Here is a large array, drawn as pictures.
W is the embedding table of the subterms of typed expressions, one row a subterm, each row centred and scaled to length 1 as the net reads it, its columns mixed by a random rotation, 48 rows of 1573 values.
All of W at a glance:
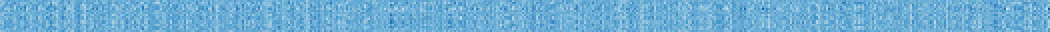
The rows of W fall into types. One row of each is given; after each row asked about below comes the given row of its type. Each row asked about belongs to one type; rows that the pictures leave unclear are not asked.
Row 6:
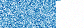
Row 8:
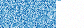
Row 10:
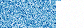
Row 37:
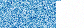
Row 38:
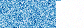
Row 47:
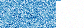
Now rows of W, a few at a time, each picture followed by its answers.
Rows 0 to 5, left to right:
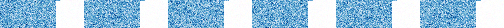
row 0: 10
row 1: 47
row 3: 38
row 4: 37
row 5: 47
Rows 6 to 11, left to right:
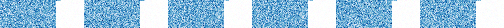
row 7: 37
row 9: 8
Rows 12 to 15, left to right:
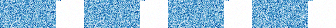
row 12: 8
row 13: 8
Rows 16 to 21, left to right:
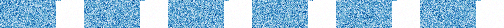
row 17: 38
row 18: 37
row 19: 8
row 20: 47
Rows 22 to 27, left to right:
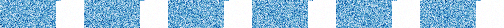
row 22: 6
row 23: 37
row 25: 8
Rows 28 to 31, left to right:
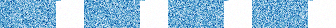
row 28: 10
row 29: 10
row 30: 6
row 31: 8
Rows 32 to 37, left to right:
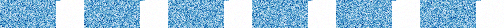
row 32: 37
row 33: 6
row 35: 6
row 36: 10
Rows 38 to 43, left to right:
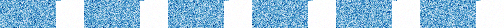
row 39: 10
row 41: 6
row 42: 8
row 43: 6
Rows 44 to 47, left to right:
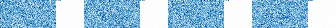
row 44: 10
